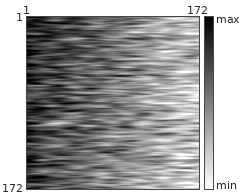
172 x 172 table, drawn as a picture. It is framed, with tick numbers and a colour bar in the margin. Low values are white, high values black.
The field climbs toward the left. The ninth with the highest average is the top left. The grain runs across in streaks.
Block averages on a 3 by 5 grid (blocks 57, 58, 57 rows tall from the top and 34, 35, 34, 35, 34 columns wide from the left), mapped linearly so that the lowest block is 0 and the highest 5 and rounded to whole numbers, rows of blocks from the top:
5 4 3 1 0 / 5 4 3 1 0 / 4 3 2 1 0
